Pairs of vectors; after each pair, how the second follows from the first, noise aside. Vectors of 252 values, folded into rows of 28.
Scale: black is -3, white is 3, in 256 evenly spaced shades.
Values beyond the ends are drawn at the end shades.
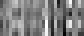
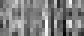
copied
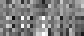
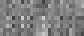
shrunk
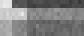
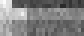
copied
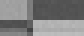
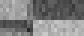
copied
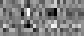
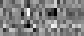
copied
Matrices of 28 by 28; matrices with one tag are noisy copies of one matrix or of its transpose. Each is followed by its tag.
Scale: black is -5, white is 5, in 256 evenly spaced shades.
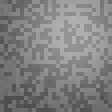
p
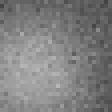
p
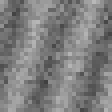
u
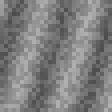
u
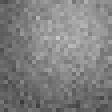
p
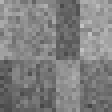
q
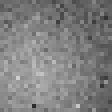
p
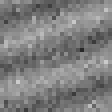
u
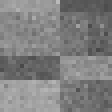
q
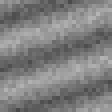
u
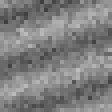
u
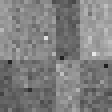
q
